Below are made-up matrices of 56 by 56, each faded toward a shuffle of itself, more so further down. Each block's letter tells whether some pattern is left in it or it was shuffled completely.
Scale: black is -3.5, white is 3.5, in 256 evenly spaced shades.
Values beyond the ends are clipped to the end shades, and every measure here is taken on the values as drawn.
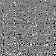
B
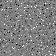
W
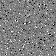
W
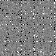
B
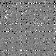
B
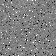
W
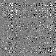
B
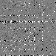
B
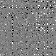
B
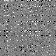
B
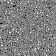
W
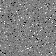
W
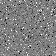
W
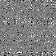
B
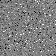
W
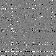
B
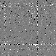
B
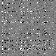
B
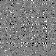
B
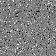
W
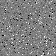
W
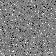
W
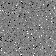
W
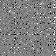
B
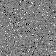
W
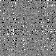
B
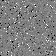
W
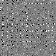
B
